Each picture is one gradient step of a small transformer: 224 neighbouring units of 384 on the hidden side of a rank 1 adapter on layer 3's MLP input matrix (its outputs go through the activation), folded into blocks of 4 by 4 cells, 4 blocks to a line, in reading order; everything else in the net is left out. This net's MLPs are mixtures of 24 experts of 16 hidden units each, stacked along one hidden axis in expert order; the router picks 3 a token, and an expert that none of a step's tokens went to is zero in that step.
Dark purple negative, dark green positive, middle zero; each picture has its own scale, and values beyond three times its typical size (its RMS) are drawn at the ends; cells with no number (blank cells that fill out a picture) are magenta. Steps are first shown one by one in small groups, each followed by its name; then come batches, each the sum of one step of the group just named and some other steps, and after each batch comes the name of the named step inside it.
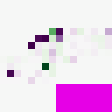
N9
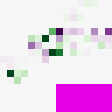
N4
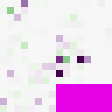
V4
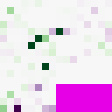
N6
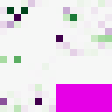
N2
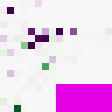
N9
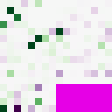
N6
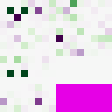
N2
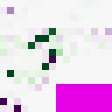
N4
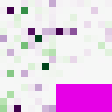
N6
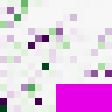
N9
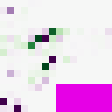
N9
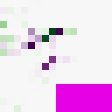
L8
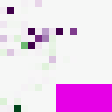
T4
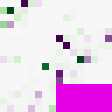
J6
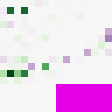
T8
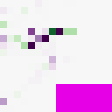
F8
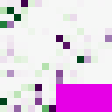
J6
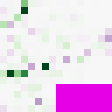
T8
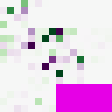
L8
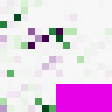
F8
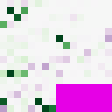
T8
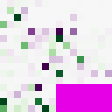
T4
